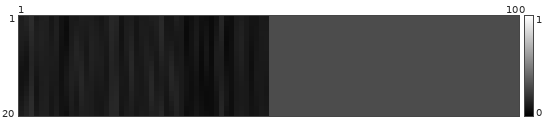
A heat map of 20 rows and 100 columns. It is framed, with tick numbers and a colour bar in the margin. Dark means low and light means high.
The table splits into one row of 2 panels. Panel 1,1: very low, streaked downward, faint in contrast. Panel 1,2: low, flat.
